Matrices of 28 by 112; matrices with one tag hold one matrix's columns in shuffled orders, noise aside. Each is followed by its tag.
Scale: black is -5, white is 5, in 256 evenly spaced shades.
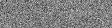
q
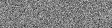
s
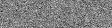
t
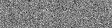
q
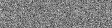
q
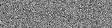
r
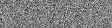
s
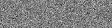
r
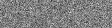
q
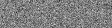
q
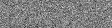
s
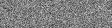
s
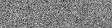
q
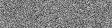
t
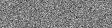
t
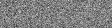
s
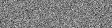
t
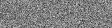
r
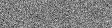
r
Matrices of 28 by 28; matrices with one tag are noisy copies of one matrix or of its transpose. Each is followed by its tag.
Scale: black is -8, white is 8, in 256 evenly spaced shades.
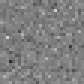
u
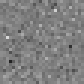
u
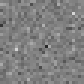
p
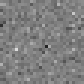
p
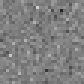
u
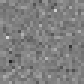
u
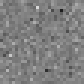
u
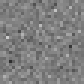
u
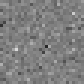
p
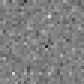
p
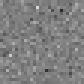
u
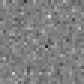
p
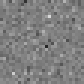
p
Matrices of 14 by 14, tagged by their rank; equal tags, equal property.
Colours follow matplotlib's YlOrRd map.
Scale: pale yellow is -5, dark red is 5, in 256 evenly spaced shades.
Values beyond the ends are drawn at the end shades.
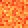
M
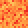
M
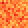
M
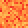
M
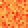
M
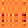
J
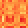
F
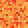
M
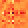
F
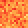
M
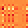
J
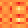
J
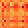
F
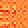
F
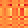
J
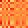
J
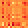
F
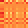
J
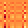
J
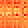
F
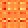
J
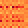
F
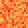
M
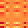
J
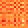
F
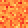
M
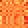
F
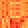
F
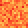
M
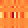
J
